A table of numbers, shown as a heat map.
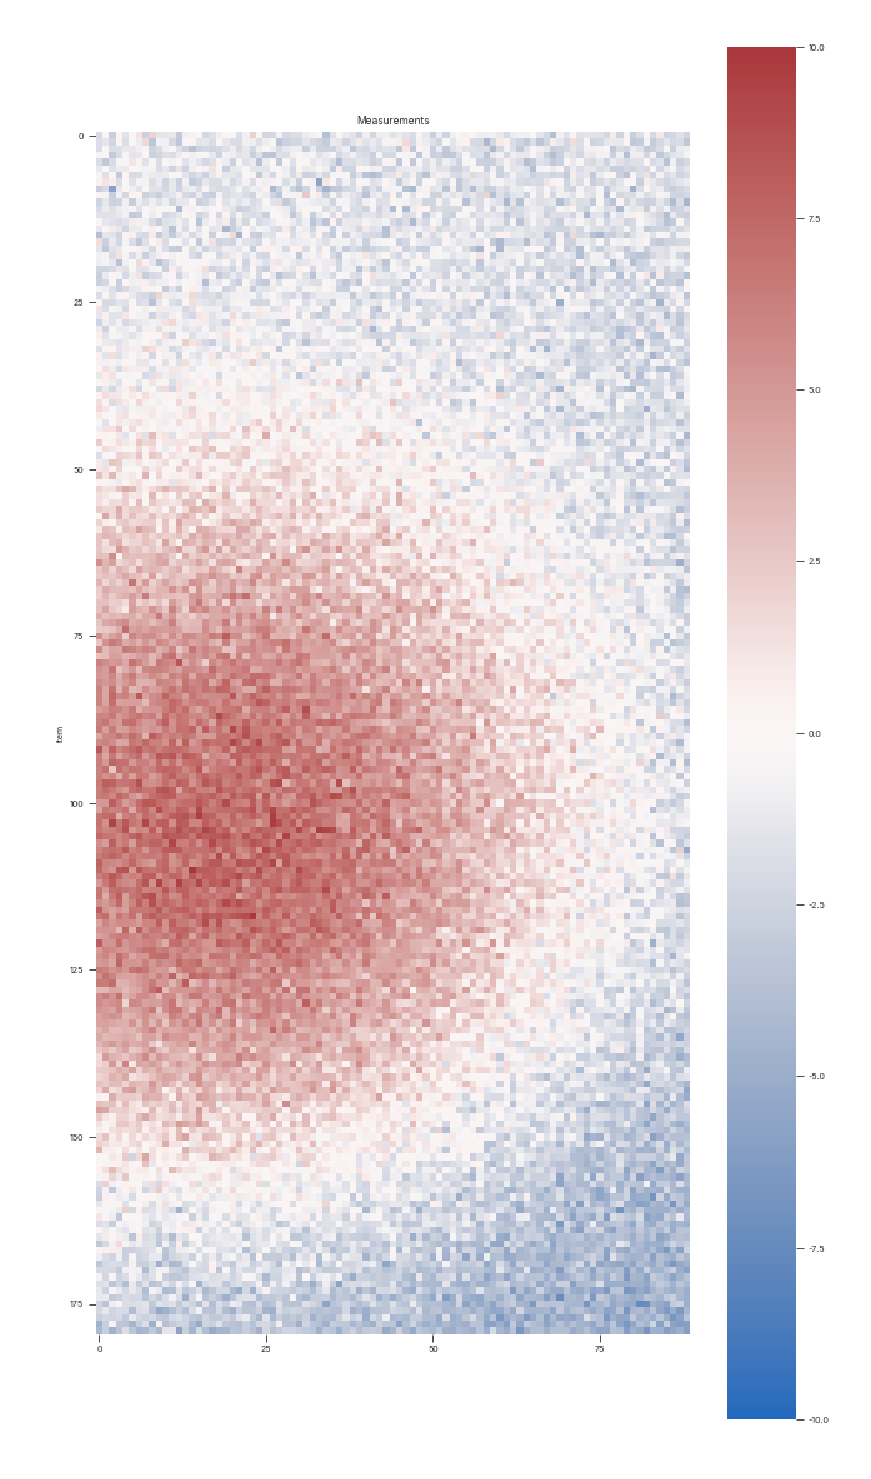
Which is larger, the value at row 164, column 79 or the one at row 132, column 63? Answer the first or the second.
the second
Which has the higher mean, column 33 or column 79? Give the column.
33
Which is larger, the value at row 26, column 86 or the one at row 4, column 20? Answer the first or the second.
the first
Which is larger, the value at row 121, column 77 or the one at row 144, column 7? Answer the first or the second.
the second
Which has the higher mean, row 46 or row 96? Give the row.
96
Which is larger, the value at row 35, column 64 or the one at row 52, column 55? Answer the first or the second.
the second
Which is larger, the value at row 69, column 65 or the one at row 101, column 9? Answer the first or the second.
the second
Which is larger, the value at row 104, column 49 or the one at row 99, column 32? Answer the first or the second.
the second
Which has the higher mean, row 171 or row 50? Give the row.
50
